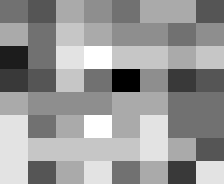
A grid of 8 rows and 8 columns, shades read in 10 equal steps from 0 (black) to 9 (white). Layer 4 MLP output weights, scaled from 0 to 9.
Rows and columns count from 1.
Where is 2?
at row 4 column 1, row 4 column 7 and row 8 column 7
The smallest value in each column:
1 3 5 4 0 5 2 3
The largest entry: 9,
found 2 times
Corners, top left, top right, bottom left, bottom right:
4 3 8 8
